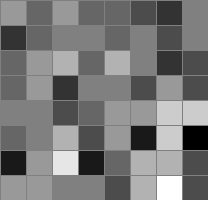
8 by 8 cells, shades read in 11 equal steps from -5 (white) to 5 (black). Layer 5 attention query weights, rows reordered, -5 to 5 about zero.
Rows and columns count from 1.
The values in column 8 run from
-3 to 5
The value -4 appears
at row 7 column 3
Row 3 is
1 -1 -2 1 -2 0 3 2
